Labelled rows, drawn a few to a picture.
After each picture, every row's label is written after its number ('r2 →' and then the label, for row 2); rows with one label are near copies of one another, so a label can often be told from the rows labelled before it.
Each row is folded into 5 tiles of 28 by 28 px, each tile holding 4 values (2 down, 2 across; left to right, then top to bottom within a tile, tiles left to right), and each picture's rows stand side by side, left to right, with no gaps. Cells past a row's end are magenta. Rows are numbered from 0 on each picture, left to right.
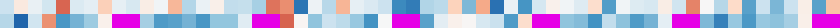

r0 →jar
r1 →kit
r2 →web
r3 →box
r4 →kit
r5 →kit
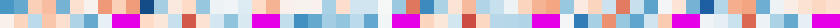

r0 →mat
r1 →mat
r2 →kit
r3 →mat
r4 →jar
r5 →mat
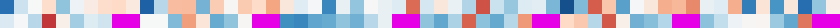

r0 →mat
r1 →mat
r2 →kit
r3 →jar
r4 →mat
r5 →box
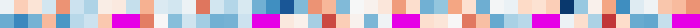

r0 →jar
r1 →web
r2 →mat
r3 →mat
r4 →mat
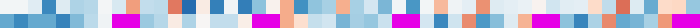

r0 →kit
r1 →box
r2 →web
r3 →jar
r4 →jar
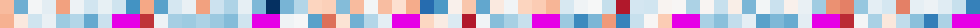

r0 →web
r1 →web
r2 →mat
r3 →mat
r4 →jar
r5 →kit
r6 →web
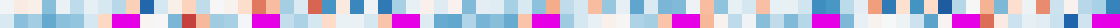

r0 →kit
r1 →mat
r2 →box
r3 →kit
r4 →box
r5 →web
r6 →box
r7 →web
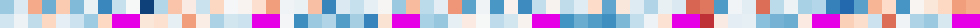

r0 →box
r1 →mat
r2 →kit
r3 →box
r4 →kit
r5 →web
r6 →mat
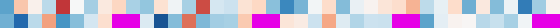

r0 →jar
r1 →jar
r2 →mat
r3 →box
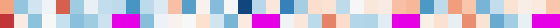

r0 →web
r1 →box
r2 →mat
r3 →mat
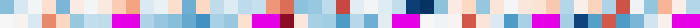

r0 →mat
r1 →kit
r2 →web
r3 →mat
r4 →jar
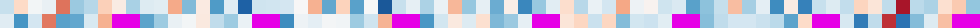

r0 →jar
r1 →box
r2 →box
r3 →box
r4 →web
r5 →box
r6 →jar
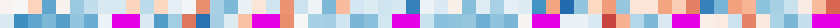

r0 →kit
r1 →jar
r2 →web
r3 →kit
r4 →mat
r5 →mat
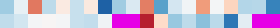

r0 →box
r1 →web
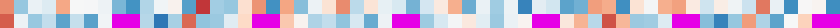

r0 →web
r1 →jar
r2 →web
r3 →box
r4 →mat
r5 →jar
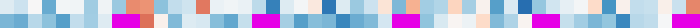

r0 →kit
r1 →web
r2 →kit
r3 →box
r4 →kit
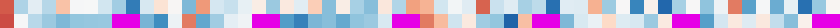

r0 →web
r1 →jar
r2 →kit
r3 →web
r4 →box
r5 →box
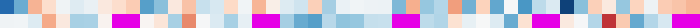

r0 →mat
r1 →mat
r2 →kit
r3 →box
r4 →mat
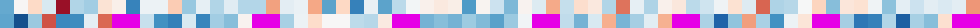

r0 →jar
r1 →kit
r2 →box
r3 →kit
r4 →jar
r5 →jar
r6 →kit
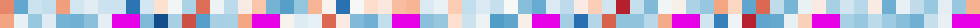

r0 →web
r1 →jar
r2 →mat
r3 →box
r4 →jar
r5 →jar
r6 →kit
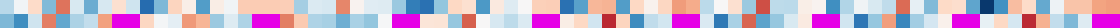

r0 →jar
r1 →mat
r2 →web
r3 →mat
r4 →mat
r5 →jar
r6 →jar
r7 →mat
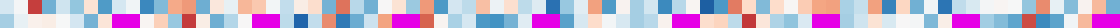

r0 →box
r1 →mat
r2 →jar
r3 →web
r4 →box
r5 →mat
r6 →box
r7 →jar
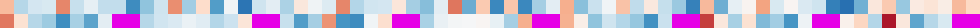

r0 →web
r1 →box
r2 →jar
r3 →box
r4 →web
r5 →web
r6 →mat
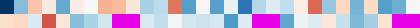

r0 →mat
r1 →box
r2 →box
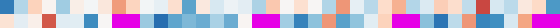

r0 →mat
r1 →kit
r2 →jar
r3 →jar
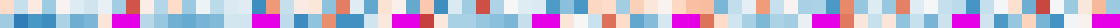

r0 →kit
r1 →kit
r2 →jar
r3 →web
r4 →mat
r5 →web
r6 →web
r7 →jar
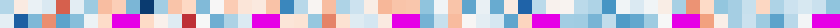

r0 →jar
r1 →mat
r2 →mat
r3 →box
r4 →kit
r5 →web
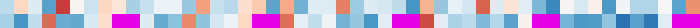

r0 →jar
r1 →jar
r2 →web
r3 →web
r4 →kit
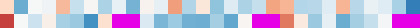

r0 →web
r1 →kit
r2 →web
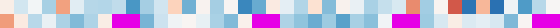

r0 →web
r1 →box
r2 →kit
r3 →box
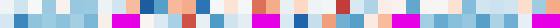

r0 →kit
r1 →mat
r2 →jar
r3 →kit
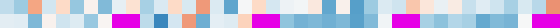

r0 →box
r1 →jar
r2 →kit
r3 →kit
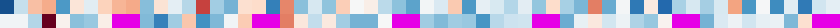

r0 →mat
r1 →jar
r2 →web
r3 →kit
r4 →box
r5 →box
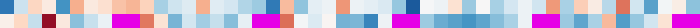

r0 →mat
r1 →web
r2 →web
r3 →kit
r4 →jar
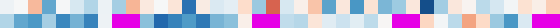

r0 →kit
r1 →kit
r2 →box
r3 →mat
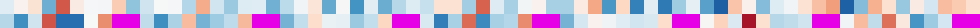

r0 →jar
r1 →jar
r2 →box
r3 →jar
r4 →box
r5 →mat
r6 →mat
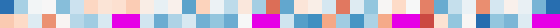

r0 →mat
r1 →kit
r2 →jar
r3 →web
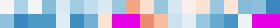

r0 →kit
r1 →web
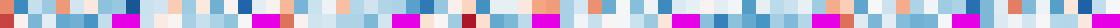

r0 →web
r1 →box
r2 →web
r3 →mat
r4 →box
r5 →kit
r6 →web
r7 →box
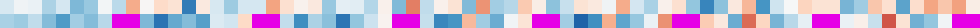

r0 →kit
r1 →kit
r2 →kit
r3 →jar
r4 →jar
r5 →mat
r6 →mat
